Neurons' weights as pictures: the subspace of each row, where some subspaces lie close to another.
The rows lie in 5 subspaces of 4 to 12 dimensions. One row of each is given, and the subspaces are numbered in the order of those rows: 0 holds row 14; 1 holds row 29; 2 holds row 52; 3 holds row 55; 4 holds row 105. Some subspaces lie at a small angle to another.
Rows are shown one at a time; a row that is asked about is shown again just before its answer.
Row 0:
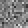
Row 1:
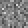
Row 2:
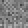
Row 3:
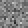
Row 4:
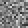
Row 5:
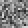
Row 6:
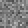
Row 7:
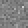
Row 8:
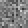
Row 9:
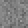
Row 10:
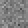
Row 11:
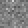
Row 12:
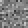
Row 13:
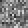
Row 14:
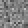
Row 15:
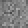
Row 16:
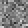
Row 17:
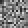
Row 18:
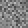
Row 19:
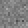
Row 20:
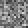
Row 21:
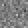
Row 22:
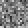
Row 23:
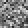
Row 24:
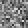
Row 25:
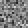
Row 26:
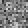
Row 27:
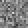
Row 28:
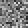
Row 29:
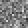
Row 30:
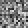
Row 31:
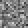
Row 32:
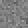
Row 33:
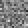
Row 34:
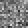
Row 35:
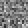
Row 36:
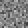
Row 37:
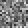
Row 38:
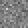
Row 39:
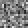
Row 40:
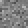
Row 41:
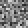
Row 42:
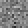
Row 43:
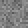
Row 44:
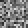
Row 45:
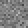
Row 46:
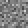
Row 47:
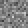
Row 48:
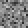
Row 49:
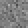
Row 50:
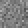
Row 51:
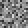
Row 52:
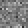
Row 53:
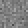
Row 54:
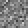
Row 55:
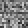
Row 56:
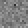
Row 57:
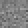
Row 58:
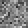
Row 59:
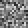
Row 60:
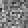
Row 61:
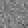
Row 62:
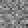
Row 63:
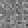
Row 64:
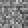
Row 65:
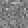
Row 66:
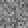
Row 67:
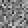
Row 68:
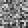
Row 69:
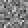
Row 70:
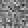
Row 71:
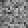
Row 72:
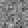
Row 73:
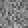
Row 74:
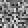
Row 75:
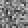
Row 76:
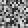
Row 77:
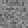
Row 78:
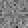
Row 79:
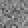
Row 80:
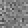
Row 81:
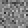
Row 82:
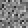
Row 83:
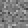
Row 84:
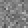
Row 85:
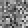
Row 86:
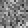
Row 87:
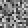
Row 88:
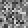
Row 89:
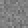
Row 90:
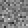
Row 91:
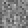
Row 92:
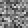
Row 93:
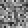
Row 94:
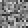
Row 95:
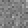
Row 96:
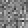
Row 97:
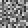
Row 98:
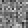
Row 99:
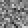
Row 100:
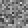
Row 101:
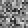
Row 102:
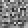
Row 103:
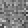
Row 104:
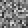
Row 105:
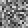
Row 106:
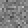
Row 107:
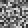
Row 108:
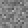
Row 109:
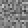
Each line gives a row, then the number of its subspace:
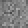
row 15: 0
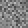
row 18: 4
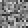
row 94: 0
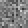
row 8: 2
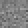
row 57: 0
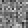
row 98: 2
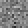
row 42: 0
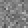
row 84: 2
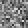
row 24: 2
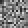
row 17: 0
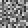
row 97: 0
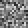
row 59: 0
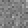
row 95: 1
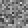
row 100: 1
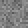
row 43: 2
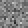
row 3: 2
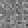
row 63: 1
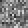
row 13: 0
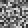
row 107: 0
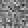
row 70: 2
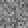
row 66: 1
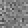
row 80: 2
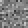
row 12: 0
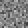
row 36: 0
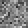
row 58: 0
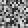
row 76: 2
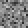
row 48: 0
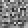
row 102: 0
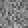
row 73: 4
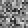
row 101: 2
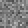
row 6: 3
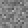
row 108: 2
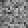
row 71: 0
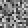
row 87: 1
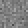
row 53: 0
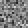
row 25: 3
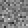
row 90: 1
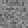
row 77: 3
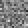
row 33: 0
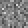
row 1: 4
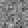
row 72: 2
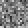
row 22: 4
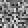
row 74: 1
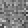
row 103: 0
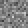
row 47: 0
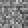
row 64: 2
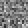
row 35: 3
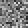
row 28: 2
